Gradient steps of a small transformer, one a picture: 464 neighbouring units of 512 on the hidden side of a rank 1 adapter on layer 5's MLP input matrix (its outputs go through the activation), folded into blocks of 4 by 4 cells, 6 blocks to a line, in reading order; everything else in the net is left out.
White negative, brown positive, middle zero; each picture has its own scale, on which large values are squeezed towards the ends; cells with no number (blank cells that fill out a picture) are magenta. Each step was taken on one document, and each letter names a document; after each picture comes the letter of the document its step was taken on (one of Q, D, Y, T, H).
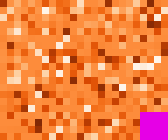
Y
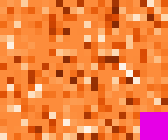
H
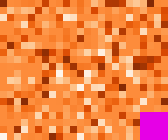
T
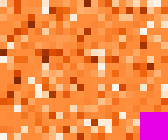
T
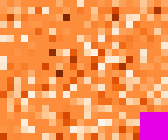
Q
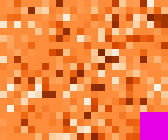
Q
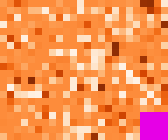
H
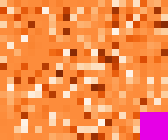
Q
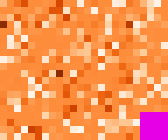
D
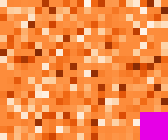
T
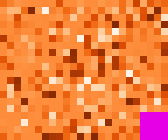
Q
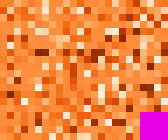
Y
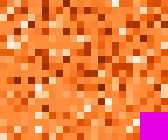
T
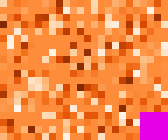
D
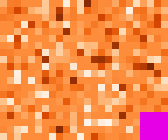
T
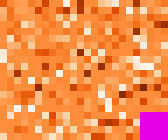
Y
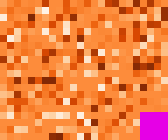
Y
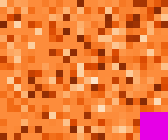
H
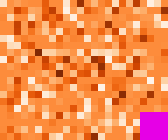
T
